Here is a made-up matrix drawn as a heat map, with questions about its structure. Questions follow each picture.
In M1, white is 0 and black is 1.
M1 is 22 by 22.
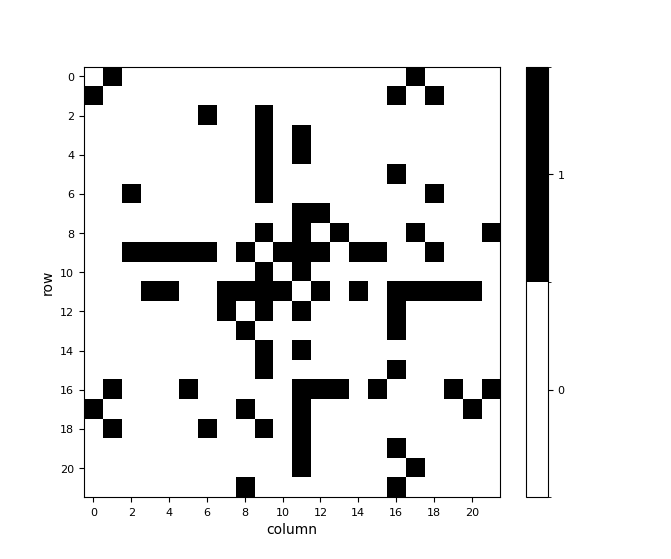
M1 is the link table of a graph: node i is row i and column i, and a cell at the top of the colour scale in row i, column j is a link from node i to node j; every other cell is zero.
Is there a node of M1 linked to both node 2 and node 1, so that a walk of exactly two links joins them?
no
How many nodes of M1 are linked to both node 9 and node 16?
4
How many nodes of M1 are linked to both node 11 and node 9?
7
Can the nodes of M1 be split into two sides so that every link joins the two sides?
no
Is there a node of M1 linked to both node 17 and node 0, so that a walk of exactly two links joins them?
no
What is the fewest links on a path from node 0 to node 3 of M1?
3
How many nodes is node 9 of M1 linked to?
12
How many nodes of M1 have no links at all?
0
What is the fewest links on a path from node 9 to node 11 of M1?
1
